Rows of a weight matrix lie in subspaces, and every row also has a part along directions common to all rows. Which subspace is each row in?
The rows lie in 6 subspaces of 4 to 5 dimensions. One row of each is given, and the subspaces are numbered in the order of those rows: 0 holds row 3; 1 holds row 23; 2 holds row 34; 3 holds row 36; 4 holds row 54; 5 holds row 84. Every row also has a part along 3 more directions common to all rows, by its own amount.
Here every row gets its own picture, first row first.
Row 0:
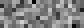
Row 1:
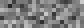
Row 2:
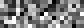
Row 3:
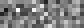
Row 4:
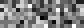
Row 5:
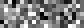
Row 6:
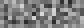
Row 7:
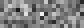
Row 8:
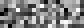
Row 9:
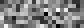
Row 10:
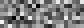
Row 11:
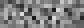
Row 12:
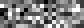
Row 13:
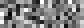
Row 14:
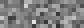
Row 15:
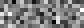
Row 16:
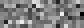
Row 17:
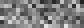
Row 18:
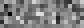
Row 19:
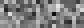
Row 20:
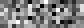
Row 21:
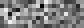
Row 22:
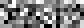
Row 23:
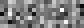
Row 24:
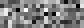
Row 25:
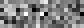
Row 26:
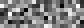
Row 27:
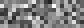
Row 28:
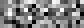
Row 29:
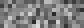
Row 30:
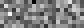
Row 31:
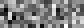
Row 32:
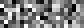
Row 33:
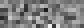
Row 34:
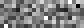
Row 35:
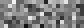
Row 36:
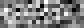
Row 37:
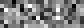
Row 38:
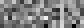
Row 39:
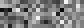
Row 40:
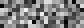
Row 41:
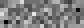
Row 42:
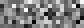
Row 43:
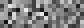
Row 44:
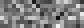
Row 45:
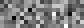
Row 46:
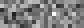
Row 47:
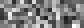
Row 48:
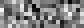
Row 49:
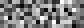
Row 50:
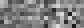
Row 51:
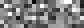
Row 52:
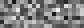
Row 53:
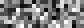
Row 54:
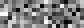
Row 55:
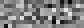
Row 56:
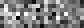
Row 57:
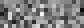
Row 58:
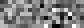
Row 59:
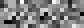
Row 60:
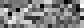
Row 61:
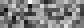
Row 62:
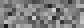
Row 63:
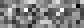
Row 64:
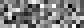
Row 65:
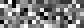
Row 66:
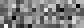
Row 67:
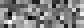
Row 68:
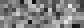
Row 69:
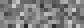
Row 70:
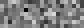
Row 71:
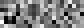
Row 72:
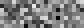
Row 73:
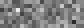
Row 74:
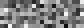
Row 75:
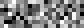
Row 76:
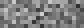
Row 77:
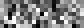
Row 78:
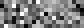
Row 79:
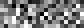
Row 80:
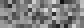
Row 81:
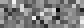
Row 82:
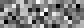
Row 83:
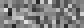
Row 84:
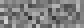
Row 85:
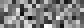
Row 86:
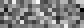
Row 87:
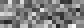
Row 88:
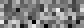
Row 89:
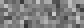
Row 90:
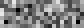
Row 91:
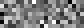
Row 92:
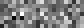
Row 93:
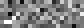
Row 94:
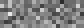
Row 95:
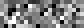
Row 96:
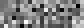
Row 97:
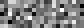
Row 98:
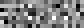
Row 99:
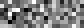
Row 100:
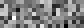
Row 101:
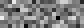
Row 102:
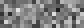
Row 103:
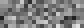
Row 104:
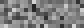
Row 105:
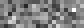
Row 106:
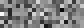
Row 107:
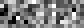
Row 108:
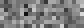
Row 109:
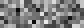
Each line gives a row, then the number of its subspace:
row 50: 1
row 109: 5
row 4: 0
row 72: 0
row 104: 2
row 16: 0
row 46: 4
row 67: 3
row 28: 1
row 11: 2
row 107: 3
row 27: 1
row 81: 2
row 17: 0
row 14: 5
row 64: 1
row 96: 2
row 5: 4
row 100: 2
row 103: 5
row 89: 4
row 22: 5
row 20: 4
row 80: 0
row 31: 2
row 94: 4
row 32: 2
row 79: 1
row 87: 4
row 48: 2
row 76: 3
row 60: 3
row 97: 1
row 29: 5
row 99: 0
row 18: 3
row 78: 5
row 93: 4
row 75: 4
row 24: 1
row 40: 5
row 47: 5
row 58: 1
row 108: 0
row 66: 2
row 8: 0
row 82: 4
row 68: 5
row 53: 1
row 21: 3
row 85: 0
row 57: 5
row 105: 5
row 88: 4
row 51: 3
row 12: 5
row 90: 4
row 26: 2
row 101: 0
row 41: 4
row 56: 3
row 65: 4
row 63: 1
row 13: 3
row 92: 4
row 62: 2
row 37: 2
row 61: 1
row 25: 0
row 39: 1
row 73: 1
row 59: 4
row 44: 0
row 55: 2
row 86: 3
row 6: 2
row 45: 2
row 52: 0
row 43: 0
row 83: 3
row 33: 5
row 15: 3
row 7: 0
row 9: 5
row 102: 4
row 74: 0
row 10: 0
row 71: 3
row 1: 0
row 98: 5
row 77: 5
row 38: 1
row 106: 1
